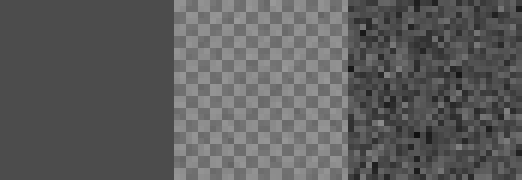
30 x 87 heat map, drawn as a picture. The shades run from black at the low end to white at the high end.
The table splits into one row of 3 panels. Panel 1,1: low, flat. Panel 1,2: middling, checkered. Panel 1,3: low, fine-grained.
